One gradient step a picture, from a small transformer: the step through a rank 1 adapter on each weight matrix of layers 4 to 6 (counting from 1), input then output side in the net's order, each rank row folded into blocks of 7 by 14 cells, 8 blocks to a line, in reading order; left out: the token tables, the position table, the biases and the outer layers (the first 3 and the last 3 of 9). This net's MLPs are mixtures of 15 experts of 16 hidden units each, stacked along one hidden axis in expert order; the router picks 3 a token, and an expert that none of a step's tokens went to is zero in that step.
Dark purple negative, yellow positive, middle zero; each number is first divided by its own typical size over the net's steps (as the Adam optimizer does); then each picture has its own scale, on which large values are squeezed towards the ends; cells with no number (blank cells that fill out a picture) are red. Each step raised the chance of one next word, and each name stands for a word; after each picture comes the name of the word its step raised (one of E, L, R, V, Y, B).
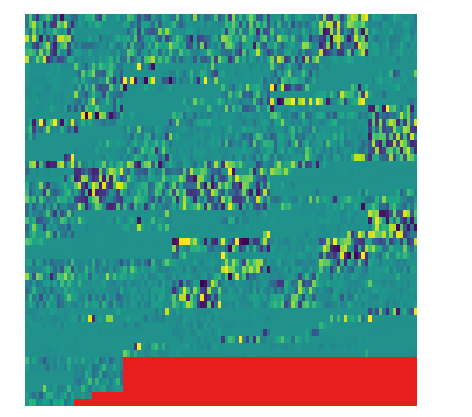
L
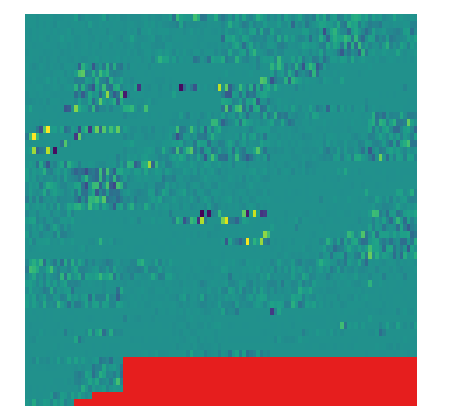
L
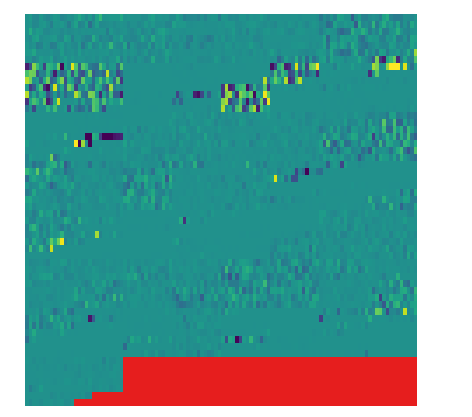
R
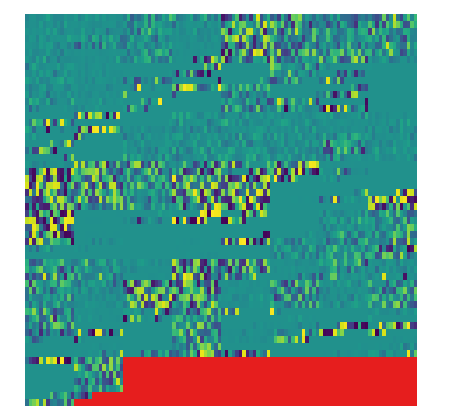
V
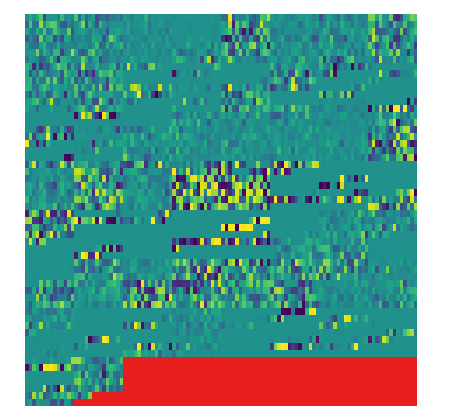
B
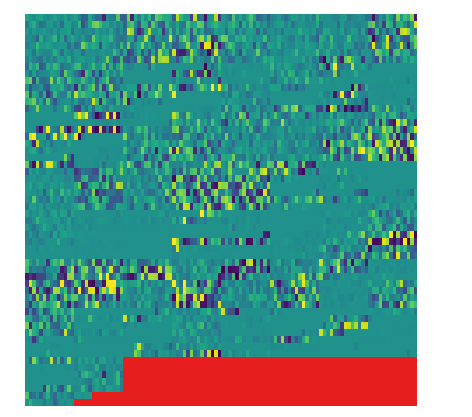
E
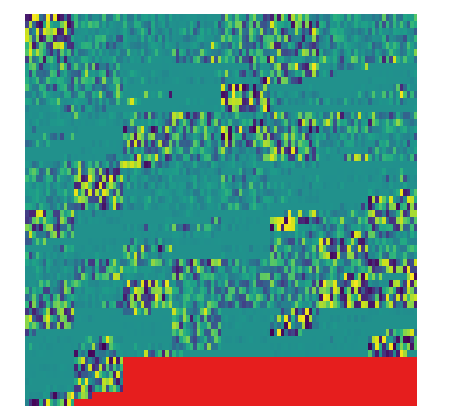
V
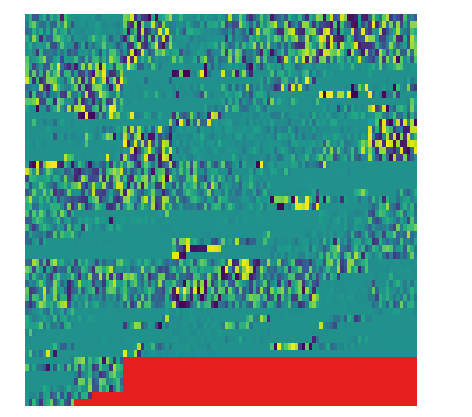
R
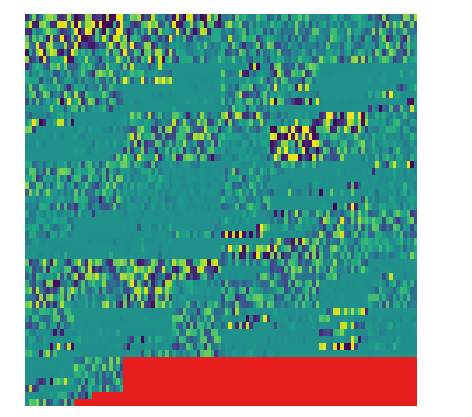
V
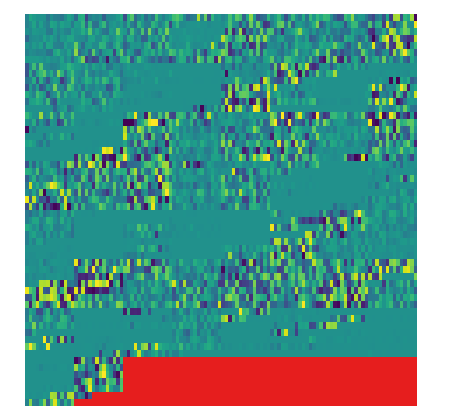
E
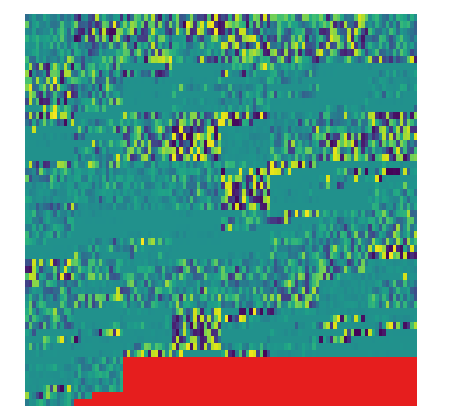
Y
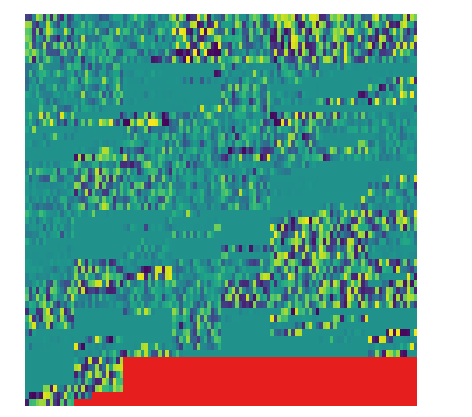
Y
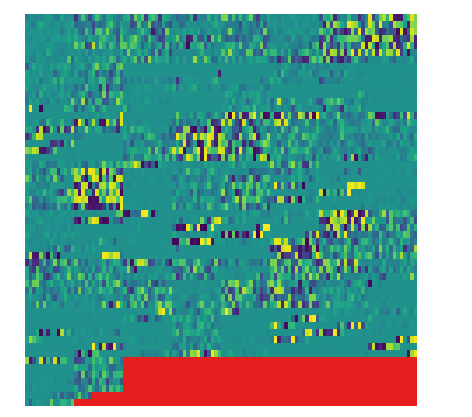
B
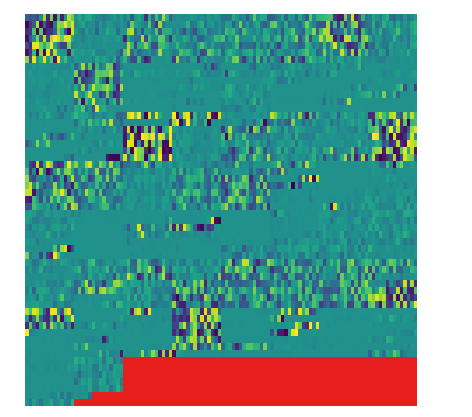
R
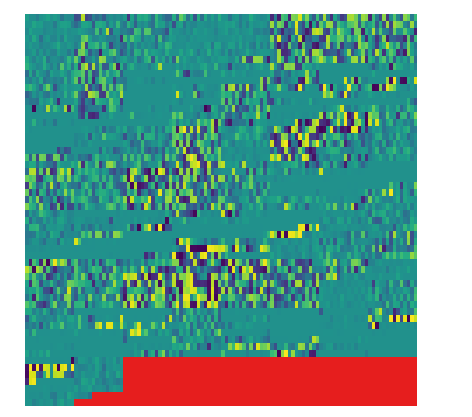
V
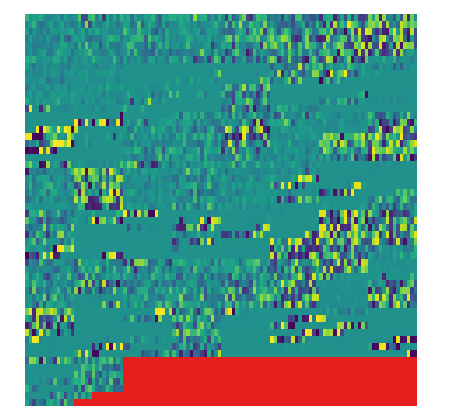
Y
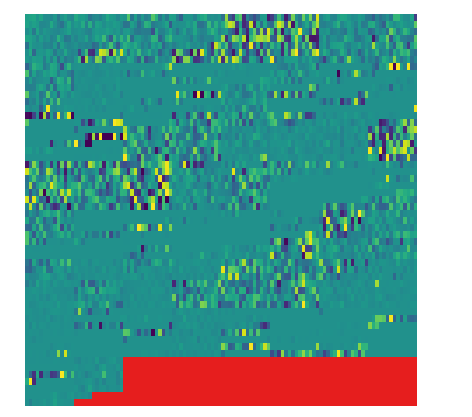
E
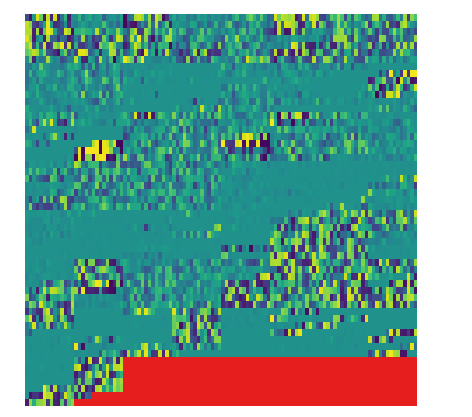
Y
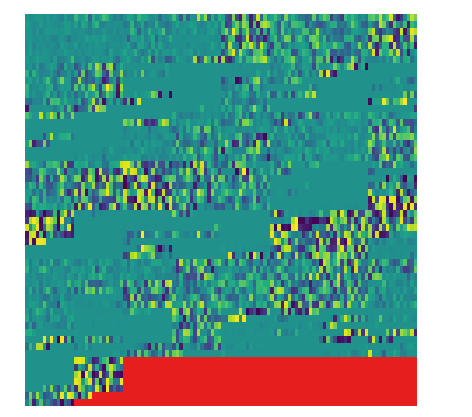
B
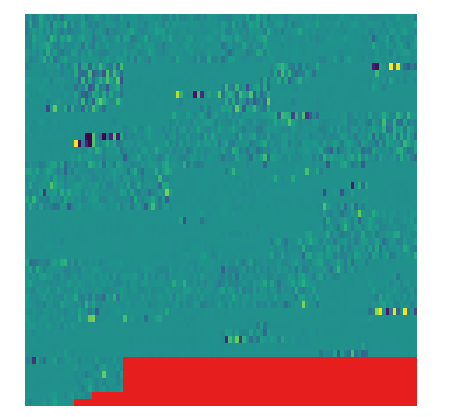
E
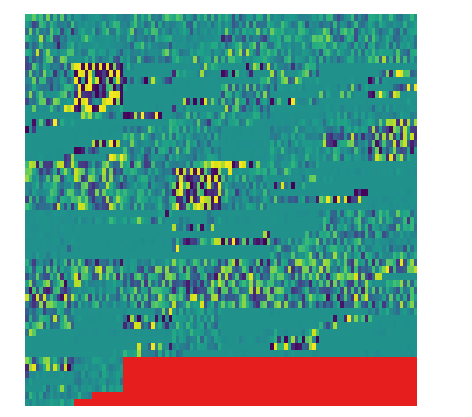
B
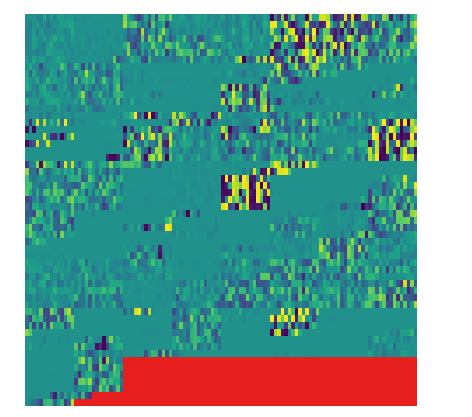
R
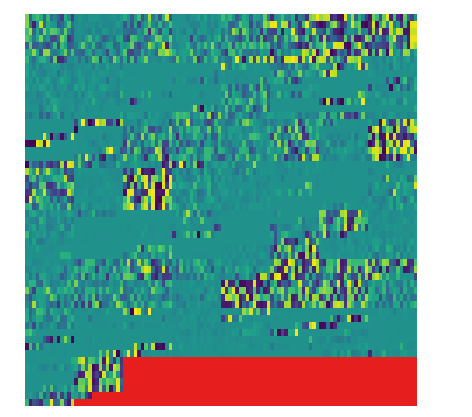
R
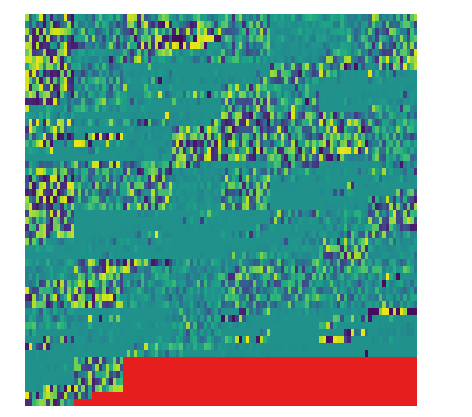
Y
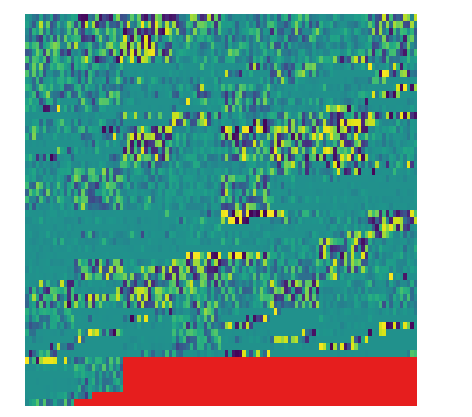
V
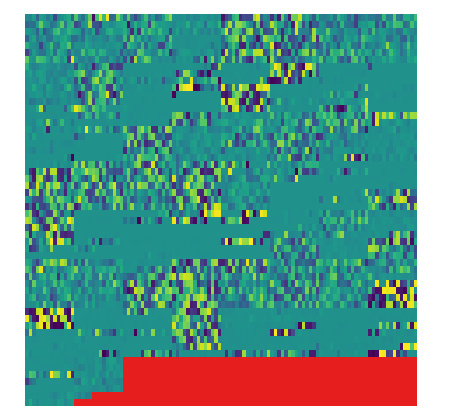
V
